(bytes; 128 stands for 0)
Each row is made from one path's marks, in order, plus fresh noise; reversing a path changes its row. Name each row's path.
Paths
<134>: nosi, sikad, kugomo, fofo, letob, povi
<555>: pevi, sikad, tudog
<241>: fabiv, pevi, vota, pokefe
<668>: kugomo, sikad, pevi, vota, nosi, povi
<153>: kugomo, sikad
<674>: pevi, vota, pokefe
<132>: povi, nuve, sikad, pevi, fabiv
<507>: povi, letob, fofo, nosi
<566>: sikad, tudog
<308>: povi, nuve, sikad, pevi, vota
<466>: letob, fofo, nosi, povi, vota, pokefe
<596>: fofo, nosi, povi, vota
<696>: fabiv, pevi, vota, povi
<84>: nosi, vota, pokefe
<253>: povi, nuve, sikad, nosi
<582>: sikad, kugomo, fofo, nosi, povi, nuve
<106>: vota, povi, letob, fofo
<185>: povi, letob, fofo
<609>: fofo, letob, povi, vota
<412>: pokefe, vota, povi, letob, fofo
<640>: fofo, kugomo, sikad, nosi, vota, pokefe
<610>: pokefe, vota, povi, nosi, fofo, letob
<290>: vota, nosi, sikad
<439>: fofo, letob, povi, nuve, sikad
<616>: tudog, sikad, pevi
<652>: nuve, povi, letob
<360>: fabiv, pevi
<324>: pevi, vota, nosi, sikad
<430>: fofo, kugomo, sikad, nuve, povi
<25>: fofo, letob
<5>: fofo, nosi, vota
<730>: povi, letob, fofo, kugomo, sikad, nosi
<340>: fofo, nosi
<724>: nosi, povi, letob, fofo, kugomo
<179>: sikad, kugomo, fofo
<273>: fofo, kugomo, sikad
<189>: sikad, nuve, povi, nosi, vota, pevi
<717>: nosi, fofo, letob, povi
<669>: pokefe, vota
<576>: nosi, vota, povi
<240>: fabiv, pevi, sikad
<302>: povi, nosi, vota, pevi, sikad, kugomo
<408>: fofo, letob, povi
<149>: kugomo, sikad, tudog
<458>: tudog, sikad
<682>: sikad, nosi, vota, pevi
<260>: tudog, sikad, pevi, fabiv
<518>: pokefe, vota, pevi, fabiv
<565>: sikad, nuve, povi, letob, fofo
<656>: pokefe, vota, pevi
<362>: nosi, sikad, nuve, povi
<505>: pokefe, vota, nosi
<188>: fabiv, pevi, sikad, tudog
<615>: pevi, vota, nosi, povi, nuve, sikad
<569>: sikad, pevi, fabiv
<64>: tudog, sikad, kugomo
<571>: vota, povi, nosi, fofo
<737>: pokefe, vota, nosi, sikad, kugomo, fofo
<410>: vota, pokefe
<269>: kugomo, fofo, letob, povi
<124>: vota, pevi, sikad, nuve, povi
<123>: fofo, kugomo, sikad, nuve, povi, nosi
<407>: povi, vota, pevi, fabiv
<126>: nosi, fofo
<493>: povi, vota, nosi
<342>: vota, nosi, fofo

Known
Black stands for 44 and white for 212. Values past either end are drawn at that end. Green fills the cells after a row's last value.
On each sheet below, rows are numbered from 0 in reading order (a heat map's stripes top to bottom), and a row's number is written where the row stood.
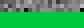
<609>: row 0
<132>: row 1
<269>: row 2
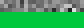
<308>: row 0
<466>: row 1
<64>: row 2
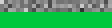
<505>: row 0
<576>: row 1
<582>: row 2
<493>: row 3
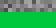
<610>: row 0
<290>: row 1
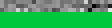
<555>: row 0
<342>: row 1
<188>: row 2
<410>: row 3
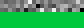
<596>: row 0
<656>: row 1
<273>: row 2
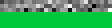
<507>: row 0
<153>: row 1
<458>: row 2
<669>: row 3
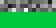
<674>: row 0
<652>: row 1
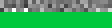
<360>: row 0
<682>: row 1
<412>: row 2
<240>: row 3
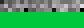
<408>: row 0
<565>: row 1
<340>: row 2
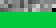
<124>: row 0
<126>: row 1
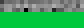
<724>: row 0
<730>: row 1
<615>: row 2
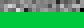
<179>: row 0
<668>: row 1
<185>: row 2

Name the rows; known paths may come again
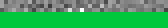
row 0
<324>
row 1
<84>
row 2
<696>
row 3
<493>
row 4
<737>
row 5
<640>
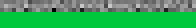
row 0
<123>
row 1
<724>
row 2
<5>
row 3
<362>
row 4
<582>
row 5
<596>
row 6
<189>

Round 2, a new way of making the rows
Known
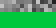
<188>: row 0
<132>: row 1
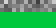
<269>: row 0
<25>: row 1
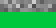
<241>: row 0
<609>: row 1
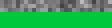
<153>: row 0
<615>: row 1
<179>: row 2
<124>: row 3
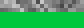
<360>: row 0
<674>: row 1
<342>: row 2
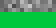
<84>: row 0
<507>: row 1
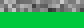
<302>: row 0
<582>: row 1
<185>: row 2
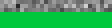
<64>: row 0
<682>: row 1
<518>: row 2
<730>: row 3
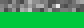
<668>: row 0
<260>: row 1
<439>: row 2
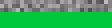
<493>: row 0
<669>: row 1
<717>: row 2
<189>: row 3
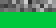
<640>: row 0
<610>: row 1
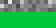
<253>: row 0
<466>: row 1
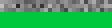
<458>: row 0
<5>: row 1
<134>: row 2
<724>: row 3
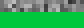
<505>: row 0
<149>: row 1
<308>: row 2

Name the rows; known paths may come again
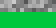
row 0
<555>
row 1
<616>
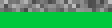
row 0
<106>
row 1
<324>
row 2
<241>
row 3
<273>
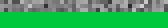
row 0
<189>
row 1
<566>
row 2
<410>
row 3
<569>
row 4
<64>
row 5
<408>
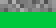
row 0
<696>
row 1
<682>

